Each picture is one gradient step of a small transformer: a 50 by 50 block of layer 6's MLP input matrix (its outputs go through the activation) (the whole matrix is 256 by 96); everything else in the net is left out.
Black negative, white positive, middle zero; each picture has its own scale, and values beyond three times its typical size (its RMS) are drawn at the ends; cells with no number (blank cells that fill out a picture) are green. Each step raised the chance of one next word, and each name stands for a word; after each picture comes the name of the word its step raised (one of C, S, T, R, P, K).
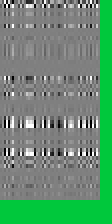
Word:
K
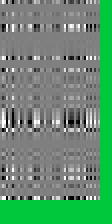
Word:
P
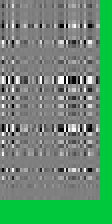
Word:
P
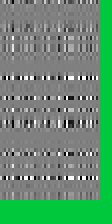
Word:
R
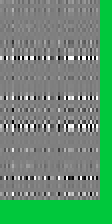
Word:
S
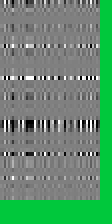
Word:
R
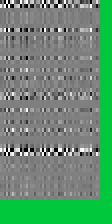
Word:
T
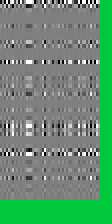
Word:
T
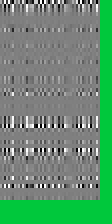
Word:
K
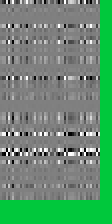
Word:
T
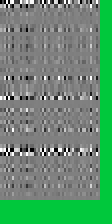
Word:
T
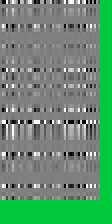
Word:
T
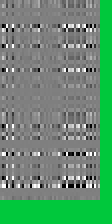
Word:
K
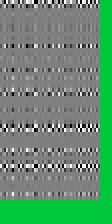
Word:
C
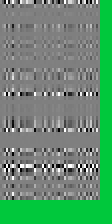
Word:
C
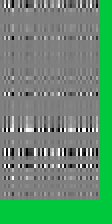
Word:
P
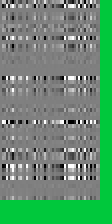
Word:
R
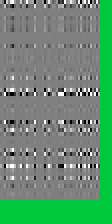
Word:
C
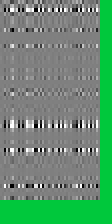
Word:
K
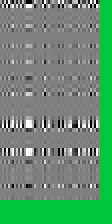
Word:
K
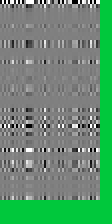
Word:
C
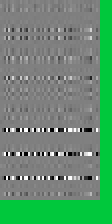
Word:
P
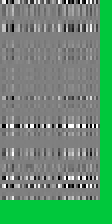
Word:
K
